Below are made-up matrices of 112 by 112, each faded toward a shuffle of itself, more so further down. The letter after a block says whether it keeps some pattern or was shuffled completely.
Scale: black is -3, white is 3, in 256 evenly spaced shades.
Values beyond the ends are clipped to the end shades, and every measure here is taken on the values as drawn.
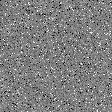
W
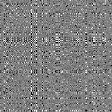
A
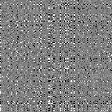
A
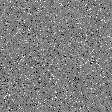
W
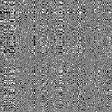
A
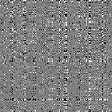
A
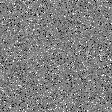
W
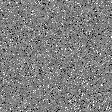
W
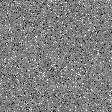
W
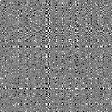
A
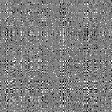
A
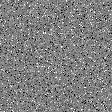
W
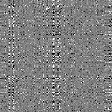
A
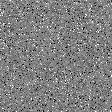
W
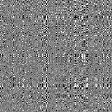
A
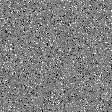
W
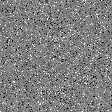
W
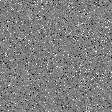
W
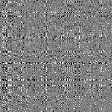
A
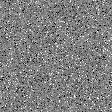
W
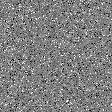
W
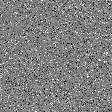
W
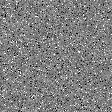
W
